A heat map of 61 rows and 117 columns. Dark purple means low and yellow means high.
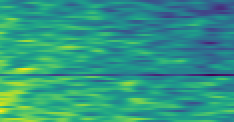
Row 38 stands out from the rest. Values rise toward the bottom left. The ninth with the highest average is the bottom left. Neither half mirrors the other.
